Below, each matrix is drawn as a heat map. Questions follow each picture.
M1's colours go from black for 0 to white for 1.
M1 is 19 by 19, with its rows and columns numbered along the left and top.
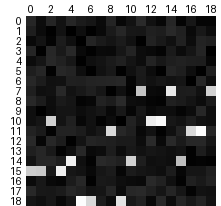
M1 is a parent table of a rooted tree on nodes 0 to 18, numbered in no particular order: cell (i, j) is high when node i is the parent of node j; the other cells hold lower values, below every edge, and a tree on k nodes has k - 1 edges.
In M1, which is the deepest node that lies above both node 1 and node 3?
15
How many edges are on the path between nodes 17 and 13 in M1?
5
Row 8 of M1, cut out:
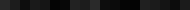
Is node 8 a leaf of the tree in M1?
yes
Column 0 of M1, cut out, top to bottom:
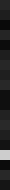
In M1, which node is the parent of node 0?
15
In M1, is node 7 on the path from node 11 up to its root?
yes
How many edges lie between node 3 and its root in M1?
3
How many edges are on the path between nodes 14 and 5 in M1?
3
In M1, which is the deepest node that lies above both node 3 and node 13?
14
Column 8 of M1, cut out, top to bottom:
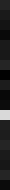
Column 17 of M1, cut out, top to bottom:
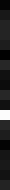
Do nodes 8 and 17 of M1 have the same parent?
yes
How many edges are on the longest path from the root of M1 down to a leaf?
3
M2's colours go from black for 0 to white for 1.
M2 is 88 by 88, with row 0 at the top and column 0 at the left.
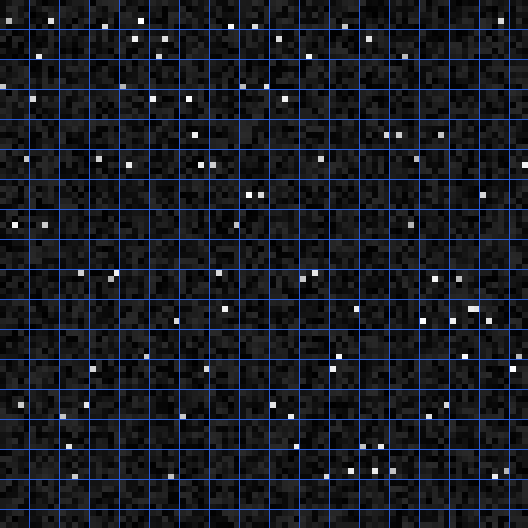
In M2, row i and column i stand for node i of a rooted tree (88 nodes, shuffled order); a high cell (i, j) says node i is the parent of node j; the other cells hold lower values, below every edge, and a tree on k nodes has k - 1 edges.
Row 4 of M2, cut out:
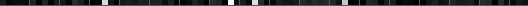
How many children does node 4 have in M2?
4
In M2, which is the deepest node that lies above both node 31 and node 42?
26
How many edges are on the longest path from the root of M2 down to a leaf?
4
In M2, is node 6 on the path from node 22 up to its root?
yes
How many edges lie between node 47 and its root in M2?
3
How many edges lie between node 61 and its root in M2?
2
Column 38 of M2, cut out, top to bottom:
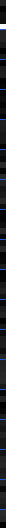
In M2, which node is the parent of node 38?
4
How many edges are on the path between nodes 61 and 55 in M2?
1
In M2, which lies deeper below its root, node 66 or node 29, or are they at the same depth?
the same depth
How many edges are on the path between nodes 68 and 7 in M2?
2
